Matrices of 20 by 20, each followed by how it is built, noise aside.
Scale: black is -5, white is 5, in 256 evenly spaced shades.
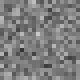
noise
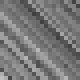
Toeplitz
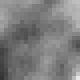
smooth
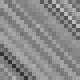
Toeplitz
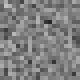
noise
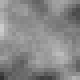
smooth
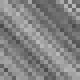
Toeplitz
